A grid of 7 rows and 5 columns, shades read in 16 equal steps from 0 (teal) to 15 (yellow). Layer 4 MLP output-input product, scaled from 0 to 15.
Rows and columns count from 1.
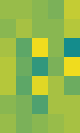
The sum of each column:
66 49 59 59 64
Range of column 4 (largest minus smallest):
3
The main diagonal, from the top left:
9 10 15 7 6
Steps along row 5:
down up down down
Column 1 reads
9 8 10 11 11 8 9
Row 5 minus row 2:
3 -5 6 2 -5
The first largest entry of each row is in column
5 5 3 5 3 4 5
